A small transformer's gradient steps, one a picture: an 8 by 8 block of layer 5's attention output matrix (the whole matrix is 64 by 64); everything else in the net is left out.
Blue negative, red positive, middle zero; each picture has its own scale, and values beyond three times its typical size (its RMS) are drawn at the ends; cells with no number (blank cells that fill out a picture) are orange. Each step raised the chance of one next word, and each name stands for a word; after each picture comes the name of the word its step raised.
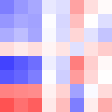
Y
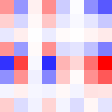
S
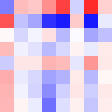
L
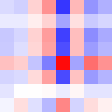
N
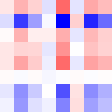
L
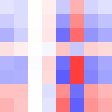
Y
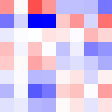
L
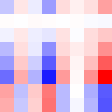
Y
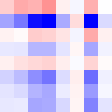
L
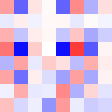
N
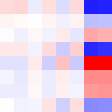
S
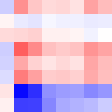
Y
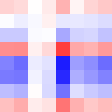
S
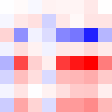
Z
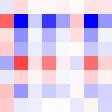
L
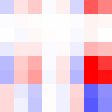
Y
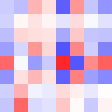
N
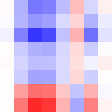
Y
